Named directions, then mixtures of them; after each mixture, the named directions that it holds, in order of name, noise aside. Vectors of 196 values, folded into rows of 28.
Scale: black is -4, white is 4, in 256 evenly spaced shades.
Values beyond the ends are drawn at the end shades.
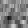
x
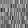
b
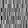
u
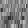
b, x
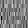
u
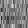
u, x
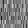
u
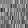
b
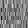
u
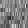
b, x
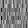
u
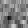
x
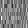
u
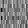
b, u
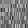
b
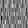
u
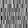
u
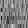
u, x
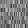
b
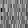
b, u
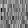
b, u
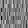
u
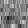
u, x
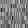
b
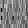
b, u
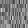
b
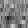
u, x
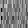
b, u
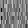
b, u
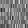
b
